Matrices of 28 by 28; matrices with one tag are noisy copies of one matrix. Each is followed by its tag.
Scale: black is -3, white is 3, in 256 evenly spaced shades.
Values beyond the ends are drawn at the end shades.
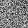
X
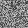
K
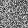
X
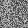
X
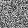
K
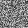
K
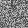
K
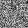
K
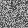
K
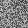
X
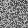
X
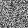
K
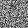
K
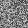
X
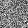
X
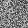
X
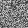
K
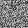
K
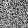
X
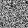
K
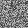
K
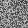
X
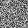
X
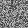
K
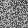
X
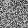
X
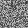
K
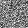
K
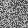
X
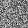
X
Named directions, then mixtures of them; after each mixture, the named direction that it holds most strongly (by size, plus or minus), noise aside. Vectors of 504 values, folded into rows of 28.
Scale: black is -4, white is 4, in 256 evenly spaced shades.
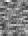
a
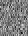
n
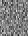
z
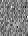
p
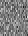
p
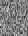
n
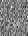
p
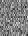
p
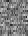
a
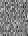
p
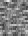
a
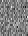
p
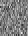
n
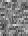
a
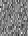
n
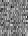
p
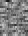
a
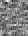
a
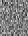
z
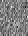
p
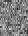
n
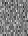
z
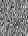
p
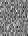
p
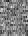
a
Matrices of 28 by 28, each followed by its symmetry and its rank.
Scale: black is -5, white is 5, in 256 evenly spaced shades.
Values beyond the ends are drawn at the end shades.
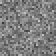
neither, full rank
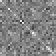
symmetric, rank five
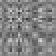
symmetric, rank two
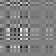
neither, rank one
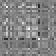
symmetric, rank three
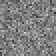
neither, full rank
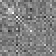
symmetric, rank five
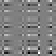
neither, rank one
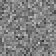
neither, full rank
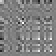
symmetric, rank three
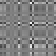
neither, rank one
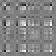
symmetric, rank two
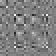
symmetric, rank three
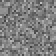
neither, full rank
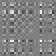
symmetric, rank two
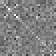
symmetric, rank five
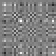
symmetric, rank two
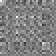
symmetric, rank three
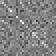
symmetric, rank five
